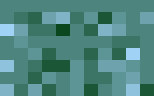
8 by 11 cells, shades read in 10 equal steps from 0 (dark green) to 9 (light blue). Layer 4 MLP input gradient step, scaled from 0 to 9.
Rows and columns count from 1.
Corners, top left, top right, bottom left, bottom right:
4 4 7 1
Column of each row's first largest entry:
1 5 1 2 10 1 10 10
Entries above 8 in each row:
0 0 1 0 1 0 0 0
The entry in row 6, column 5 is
1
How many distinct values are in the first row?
1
